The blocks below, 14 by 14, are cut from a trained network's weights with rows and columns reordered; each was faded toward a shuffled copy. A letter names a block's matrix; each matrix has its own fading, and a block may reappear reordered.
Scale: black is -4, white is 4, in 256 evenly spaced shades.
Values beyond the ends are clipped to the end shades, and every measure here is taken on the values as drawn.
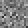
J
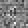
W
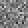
J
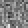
J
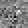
W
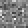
W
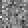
J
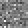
W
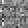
W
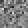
J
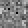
W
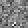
J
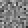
J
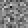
J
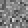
J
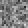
J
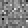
W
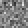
J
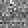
W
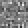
W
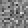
J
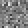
J
